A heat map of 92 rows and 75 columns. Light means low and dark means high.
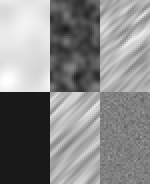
It is made of 2 by 3 panels. Panel 1,1: very low, smooth, faint in contrast. Panel 1,2: high, blotchy. Panel 1,3: low, slanting up to the right. Panel 2,1: very high, flat. Panel 2,2: low, slanting up to the right. Panel 2,3: middling, fine-grained, faint in contrast.
